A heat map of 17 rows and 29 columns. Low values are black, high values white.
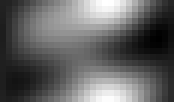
The middle right is the ninth with the lowest average. There is no overall slope. No lone cell stands out from its neighbours. On average the colour sits 40% of the way up the scale. There are no regular stripes. The top middle is the ninth with the highest average.
